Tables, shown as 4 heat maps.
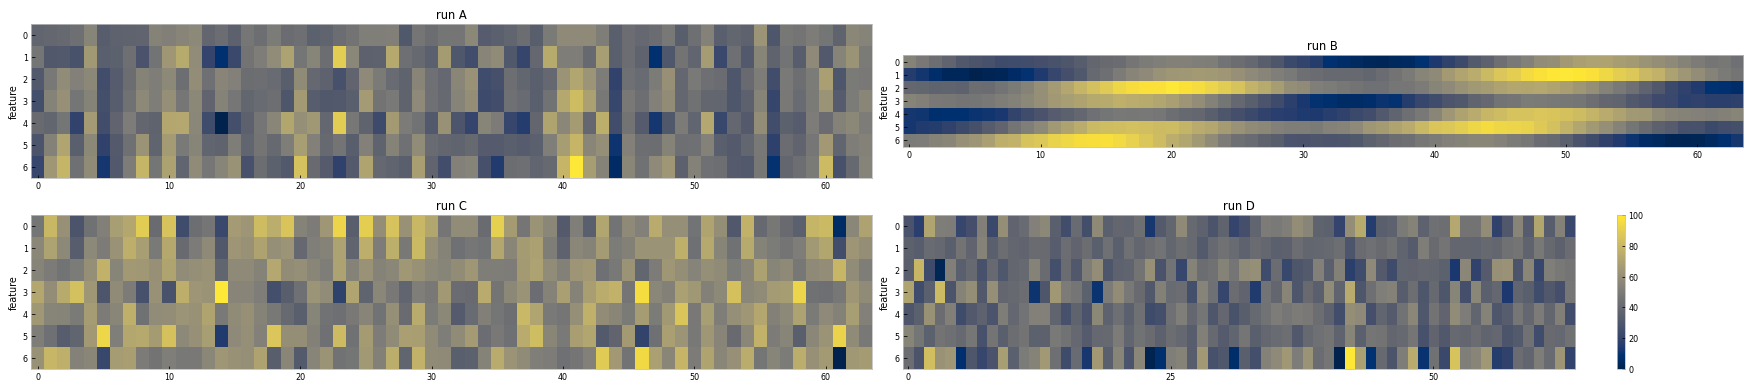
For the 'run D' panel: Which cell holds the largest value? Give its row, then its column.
6, 42
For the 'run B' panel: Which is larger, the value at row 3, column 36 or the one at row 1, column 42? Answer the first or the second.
the second
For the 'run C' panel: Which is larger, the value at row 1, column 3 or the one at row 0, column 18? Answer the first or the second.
the second
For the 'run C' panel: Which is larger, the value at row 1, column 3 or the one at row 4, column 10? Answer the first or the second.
the second
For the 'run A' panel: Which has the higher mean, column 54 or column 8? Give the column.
8
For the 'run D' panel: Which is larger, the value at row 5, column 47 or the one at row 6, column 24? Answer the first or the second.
the first
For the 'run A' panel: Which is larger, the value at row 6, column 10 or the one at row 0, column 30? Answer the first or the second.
the first
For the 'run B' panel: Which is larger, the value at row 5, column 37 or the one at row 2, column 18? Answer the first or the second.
the second
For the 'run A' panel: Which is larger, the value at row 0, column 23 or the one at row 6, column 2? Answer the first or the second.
the second
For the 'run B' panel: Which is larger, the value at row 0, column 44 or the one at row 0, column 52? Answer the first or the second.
the second
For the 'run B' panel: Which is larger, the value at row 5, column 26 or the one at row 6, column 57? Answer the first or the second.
the first
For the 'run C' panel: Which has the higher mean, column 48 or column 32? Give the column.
48
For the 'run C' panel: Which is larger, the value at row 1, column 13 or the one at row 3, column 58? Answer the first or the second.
the second
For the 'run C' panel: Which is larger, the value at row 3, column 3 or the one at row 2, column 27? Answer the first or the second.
the first
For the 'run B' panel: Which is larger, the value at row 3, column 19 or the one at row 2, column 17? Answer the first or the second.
the second
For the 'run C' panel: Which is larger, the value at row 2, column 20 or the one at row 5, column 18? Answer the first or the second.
the second
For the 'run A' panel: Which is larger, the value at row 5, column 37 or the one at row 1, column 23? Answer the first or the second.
the second
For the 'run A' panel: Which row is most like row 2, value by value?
3
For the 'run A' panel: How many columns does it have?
64
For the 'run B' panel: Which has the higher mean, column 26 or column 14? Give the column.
14
